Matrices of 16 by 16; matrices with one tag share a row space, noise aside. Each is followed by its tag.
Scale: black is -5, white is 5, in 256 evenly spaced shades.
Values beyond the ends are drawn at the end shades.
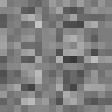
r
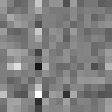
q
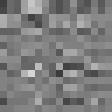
r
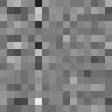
q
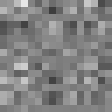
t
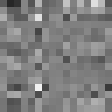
q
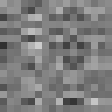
r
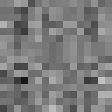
t
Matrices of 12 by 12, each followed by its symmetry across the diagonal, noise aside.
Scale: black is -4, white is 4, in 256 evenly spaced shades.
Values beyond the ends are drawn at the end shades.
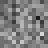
neither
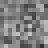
antisymmetric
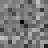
symmetric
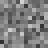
neither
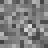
symmetric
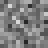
neither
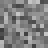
antisymmetric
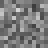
neither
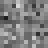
antisymmetric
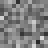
antisymmetric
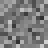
symmetric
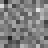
antisymmetric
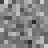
neither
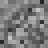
symmetric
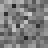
symmetric
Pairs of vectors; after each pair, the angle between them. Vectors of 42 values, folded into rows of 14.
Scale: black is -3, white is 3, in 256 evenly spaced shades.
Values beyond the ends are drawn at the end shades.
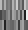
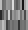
partly aligned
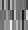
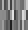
nearly opposite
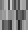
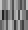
partly opposed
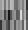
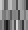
partly aligned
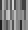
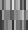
partly aligned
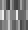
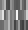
nearly parallel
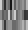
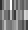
nearly opposite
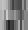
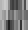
nearly parallel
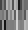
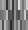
partly opposed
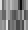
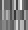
partly opposed
